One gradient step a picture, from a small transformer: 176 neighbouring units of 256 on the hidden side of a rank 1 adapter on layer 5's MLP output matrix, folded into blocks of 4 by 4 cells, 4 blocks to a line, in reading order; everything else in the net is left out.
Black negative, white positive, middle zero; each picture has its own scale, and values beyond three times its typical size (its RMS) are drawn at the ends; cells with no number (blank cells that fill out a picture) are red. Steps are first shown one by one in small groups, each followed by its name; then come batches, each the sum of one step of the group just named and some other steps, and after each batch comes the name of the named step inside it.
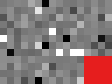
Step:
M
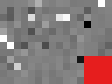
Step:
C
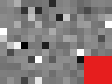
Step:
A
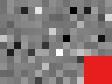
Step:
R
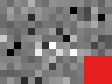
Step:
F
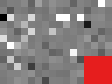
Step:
C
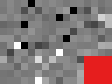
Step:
R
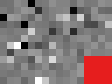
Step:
F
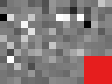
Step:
F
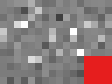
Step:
A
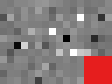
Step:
M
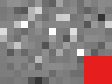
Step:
A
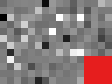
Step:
M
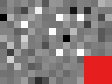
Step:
R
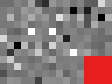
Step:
F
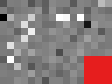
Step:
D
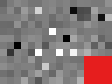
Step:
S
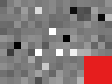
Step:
S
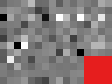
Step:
D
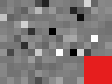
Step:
S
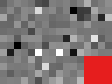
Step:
S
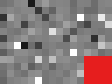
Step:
D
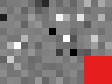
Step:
D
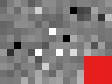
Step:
S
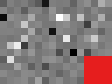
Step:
D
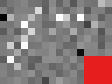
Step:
D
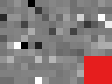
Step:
D
